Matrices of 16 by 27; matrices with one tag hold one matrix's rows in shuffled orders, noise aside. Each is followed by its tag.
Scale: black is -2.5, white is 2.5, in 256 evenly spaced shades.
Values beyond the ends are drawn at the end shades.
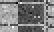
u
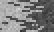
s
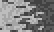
s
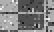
u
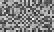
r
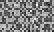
r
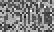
r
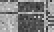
u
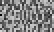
r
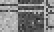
u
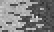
s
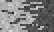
s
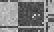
u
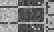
u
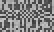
r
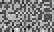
r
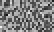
r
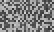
r
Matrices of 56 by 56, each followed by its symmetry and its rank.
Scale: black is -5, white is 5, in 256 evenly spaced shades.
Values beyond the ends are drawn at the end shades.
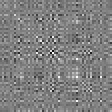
symmetric, rank three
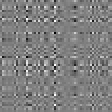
neither, rank two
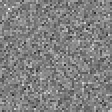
symmetric, full rank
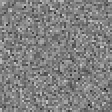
symmetric, full rank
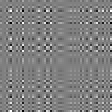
symmetric, rank one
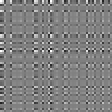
symmetric, rank one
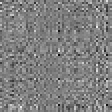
neither, rank five
